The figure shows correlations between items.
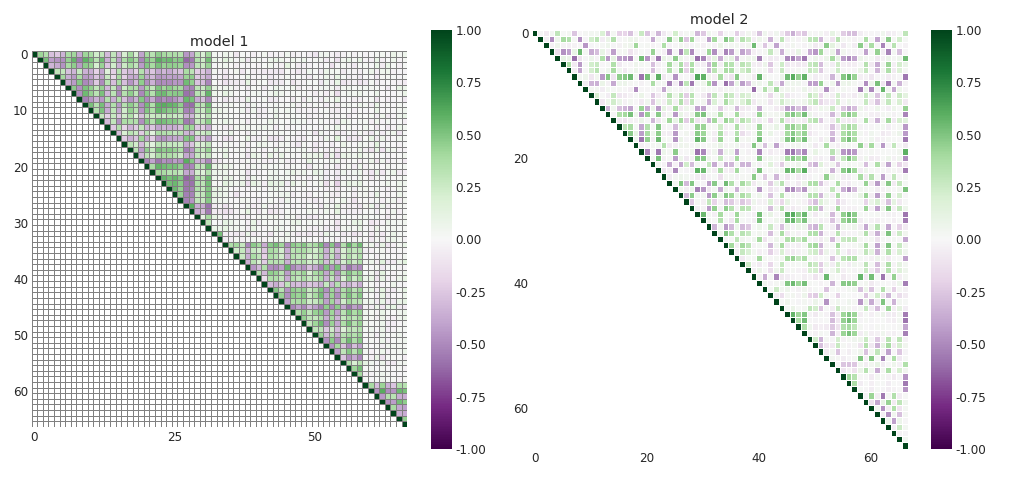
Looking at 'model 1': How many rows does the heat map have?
67
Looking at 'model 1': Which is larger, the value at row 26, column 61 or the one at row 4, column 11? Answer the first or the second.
the first
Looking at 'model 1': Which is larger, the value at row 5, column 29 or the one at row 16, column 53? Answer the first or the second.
the second
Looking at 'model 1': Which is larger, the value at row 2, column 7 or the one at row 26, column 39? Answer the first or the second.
the first
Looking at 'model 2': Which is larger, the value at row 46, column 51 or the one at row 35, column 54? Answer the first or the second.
the second
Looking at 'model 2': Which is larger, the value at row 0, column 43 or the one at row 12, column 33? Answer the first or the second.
the first
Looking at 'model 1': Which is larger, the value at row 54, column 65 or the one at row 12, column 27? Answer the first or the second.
the first
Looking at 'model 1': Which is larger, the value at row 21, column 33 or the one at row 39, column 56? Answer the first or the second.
the second
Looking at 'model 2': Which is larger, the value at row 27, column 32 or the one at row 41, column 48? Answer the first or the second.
the second
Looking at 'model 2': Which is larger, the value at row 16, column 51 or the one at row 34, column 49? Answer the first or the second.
the second
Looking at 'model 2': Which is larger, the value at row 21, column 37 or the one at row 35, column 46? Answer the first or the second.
the second
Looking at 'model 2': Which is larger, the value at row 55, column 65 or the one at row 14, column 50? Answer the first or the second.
the second
